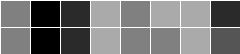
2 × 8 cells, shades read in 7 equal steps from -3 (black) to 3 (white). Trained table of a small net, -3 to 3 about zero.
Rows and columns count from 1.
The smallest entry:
-3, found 2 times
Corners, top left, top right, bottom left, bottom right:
0 -2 0 -1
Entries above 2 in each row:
0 0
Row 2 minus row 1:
0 0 0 0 0 -1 0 1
